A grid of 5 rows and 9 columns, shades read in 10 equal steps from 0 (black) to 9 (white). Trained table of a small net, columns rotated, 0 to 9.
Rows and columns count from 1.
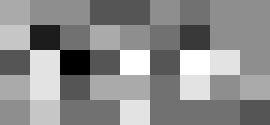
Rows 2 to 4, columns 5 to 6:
5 4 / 9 3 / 6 4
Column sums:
27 29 16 22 31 20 27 27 24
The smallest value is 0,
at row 3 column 3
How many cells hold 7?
2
